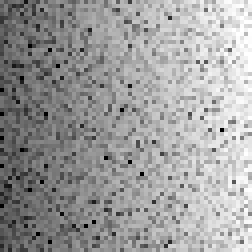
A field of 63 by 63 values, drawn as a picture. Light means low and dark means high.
There are no regular stripes. The texture is fine-grained noise. Values rise toward the left.
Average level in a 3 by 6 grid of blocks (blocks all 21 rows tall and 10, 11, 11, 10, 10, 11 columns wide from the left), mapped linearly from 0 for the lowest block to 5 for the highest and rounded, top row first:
5 4 3 2 1 0 | 5 4 3 2 1 0 | 5 4 3 2 1 0
